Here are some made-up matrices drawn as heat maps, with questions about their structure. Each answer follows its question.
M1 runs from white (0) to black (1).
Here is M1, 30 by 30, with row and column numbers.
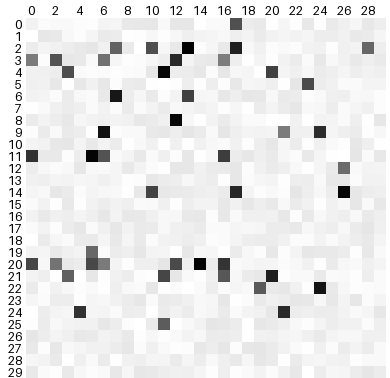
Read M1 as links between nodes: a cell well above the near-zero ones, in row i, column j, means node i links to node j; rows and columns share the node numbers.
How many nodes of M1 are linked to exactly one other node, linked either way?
4
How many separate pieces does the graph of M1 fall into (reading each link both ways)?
6
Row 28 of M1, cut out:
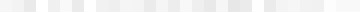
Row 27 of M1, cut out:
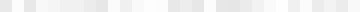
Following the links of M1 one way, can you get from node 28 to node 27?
no
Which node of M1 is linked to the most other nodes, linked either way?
node 20
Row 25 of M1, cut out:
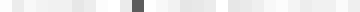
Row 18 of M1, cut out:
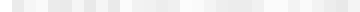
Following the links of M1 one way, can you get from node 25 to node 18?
no
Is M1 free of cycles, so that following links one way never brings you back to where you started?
yes
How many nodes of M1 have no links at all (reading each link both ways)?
5
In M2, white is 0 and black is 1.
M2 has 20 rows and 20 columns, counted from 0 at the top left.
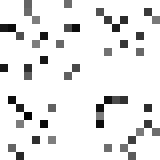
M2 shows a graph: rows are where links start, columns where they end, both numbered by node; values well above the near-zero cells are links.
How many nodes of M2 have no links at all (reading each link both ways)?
2
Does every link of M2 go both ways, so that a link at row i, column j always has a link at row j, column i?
yes
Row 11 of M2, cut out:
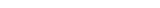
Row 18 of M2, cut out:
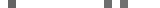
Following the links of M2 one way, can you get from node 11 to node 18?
no
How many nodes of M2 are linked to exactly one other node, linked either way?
1
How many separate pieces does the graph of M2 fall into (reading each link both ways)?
3
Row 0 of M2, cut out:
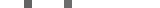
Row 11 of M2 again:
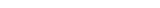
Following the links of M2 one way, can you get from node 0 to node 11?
no
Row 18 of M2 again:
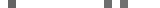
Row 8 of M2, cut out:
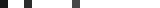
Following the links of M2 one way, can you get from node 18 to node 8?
yes
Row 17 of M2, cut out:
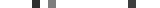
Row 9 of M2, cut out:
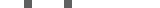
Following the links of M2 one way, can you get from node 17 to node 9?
yes
